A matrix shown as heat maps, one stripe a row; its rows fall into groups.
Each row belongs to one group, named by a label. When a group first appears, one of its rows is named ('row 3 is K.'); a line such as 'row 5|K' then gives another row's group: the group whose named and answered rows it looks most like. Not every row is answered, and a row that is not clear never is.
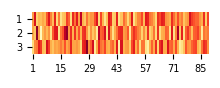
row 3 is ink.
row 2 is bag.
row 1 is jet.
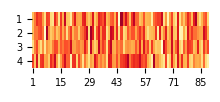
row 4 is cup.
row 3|bag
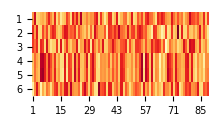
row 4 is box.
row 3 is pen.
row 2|cup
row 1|jet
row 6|bag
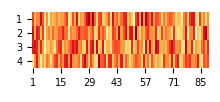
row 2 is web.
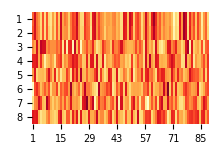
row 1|pen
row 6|bag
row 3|box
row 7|ink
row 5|jet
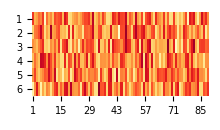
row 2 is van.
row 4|box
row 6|bag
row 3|web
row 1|web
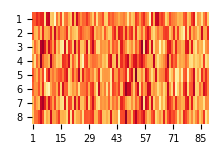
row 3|box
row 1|pen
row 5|web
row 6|web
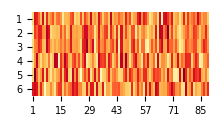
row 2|ink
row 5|pen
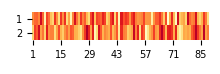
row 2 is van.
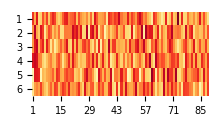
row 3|pen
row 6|bag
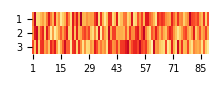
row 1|jet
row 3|cup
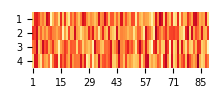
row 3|cup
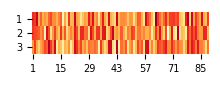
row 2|ink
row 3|jet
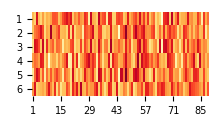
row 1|bag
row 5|van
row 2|van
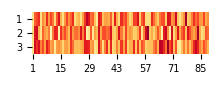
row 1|van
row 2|bag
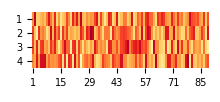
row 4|box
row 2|web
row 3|cup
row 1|jet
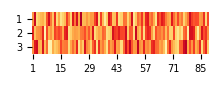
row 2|web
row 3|pen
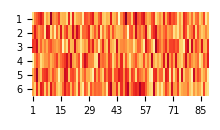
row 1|van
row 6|cup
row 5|cup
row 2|pen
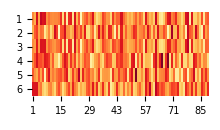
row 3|box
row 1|box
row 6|jet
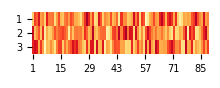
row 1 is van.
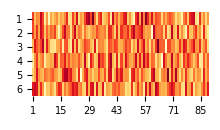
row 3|pen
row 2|cup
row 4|bag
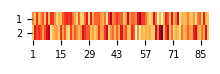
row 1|cup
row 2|ink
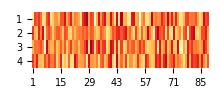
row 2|web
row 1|ink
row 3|ink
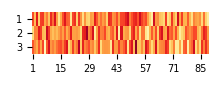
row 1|cup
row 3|web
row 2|ink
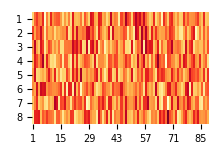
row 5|jet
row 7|bag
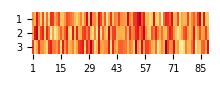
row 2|pen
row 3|web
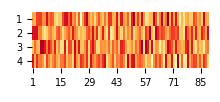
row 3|box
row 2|jet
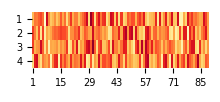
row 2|web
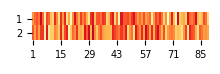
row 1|ink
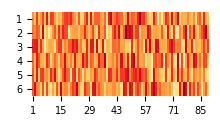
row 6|pen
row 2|web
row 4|ink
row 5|cup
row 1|cup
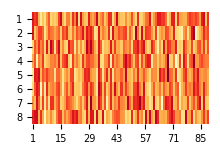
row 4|web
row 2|web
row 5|van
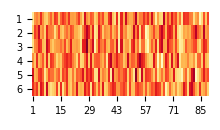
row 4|cup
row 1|bag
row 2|van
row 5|web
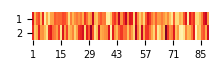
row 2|web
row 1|web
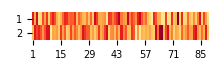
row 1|cup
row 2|ink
